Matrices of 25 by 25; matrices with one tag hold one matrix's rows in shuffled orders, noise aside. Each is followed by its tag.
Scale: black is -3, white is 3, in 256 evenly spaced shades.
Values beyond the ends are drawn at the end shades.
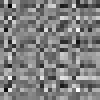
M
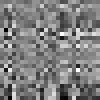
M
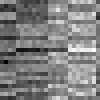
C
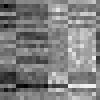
C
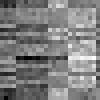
C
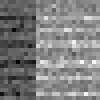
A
